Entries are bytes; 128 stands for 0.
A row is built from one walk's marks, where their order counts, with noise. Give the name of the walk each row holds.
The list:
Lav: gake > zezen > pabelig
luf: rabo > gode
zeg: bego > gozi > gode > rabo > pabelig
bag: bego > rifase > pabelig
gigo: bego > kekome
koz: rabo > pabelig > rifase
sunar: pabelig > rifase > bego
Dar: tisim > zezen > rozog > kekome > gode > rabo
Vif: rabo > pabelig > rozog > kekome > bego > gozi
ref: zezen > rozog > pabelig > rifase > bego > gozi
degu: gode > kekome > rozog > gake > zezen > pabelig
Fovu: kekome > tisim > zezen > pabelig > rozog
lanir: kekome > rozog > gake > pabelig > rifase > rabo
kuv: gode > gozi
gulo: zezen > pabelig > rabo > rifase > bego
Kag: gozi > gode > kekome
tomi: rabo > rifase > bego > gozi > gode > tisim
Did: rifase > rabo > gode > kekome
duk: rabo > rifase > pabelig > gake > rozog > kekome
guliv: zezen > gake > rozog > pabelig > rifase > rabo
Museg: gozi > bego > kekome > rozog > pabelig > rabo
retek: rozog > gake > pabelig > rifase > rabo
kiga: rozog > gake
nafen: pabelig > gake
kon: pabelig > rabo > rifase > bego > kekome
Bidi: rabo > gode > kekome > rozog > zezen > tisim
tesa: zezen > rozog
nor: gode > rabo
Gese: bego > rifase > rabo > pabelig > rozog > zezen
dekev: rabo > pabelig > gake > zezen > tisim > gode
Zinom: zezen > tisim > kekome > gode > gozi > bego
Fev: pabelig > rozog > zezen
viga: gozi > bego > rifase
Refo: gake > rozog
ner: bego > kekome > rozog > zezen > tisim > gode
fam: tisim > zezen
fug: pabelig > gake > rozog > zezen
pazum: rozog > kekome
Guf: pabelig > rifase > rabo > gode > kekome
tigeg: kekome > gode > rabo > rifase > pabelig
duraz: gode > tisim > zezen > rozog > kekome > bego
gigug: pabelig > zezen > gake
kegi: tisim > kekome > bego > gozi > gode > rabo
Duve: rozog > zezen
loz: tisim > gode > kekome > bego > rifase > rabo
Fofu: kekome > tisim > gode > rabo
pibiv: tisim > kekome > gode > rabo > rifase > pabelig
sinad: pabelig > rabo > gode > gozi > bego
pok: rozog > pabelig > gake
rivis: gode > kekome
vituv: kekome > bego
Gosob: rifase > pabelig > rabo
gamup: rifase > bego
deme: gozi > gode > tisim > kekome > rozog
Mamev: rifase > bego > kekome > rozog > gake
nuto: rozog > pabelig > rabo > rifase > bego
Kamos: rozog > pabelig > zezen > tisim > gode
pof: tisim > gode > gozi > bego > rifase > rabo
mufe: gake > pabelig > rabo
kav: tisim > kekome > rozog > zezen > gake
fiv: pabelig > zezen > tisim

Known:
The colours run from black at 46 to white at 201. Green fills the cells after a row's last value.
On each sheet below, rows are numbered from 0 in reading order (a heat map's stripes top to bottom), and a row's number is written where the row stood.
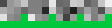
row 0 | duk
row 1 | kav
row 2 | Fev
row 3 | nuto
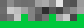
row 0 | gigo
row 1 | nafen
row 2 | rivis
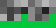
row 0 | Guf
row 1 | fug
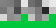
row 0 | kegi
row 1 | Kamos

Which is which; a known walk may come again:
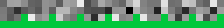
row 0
nafen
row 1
Did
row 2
Vif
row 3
sunar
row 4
Dar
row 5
kav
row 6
Fev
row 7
gulo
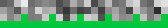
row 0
nuto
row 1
ner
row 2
Gosob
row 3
duraz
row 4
pok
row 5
Kamos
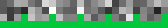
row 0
Guf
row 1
Duve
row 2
Fovu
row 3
sinad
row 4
bag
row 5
fug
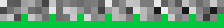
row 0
rivis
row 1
Fofu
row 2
gigo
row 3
kegi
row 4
retek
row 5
guliv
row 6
Zinom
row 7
gigug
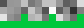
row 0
duk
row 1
kiga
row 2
loz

